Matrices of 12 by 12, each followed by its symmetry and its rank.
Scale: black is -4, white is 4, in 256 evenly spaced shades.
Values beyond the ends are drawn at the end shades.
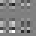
neither, rank one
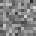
neither, full rank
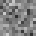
neither, full rank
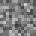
neither, full rank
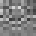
neither, rank two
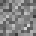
symmetric, full rank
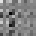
neither, rank two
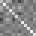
symmetric, full rank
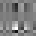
neither, rank one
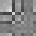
symmetric, rank two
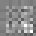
symmetric, rank two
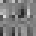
neither, rank two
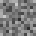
symmetric, full rank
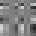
neither, rank one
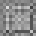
symmetric, rank two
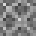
symmetric, rank two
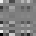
neither, rank one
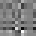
neither, rank two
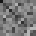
symmetric, full rank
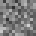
neither, full rank
